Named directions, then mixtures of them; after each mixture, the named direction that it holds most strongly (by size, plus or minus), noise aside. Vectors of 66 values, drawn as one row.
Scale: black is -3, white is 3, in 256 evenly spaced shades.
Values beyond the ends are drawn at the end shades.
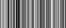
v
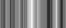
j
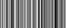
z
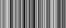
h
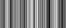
j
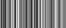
z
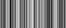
j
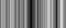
j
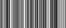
h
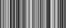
v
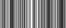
j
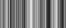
j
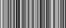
v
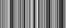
h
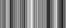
j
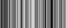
h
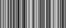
v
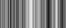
j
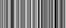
z
